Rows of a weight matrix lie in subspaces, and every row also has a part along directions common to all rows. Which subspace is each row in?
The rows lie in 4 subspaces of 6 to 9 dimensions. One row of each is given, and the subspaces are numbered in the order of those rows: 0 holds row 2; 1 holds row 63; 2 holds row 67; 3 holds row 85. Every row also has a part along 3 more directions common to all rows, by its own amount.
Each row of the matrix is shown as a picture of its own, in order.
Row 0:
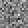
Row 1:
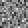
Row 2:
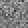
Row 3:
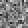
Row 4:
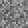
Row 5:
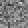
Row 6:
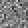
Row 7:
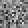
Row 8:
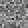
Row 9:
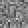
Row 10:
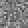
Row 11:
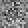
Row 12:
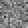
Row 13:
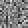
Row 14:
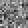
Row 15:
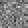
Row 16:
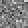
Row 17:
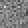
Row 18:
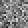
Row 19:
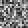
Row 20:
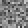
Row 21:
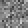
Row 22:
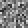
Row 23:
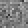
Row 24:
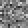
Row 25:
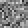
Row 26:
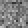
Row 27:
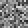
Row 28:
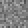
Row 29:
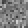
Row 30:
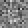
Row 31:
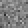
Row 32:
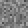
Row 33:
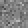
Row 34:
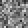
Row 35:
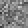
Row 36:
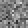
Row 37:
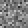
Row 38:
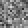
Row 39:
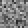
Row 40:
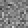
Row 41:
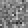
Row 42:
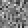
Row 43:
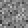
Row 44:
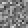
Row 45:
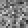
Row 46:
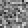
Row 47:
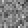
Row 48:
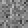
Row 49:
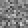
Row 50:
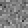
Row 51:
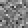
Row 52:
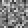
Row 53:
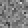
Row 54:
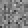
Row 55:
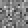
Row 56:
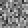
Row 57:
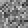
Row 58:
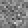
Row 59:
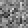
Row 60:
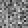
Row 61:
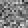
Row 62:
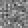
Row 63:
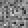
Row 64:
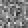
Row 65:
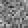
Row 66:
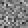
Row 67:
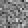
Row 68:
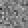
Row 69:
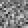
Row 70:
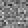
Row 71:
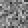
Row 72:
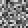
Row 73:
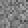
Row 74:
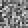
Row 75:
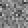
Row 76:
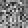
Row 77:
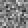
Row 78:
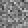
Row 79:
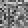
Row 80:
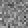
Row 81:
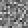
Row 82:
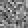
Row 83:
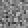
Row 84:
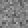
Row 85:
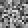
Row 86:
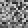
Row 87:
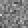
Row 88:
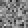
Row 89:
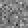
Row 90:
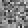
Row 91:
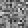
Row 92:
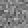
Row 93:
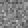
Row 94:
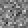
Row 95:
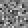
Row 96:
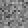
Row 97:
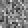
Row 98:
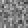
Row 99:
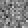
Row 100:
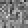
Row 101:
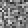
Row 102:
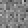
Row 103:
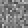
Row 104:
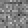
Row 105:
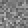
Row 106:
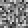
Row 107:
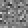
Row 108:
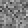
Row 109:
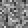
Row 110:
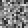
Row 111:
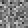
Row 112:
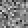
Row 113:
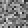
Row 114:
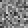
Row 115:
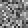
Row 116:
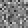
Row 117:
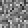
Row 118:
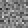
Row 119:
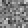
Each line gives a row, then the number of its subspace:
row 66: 3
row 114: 1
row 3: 0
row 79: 0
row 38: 2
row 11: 2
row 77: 3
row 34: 2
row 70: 3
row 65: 2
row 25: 1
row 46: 2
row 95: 1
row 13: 3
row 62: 3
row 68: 1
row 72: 0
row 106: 2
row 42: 2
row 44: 1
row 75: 0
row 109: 2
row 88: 1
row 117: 0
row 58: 2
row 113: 0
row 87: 3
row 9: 1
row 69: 1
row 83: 1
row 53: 3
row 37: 3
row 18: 3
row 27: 0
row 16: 2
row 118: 3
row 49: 1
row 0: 2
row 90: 2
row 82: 2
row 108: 2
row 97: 1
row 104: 3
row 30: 3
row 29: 2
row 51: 1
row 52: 2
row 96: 1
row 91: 3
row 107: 3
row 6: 0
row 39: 2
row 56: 0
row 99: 1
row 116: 0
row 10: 3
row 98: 0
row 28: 0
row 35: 3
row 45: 1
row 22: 1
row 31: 3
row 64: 1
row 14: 0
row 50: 0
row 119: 2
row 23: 0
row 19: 1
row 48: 0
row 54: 3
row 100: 0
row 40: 3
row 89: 1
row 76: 3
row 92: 1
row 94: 1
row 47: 0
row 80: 3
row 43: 1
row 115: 1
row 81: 3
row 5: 3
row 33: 3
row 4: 1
